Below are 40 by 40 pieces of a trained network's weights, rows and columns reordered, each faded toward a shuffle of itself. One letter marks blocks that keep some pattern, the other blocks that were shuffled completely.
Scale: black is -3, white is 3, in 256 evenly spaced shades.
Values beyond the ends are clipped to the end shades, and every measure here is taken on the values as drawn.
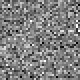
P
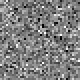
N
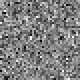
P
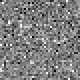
N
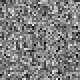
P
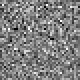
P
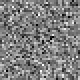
N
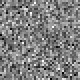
N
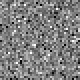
N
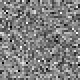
N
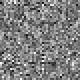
P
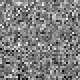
P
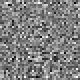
P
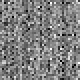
P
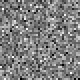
N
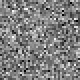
N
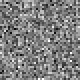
N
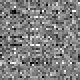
P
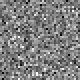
N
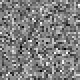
N
